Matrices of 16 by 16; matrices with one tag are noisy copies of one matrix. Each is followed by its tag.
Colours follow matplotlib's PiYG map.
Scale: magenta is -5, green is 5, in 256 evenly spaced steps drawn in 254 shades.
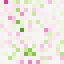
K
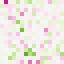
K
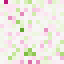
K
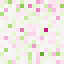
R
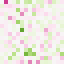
K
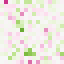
K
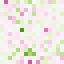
K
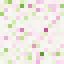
R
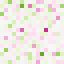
R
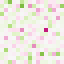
R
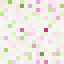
R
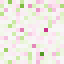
R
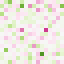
R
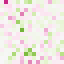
K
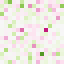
R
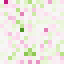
K
